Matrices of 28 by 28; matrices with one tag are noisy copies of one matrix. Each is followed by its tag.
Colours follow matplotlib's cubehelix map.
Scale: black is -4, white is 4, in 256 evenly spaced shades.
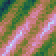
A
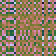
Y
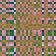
Y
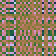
Y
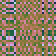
Y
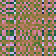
Y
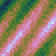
A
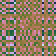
Y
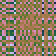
Y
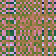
Y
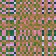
Y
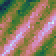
A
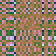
Y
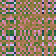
Y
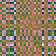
Y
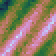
A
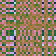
Y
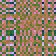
Y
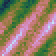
A
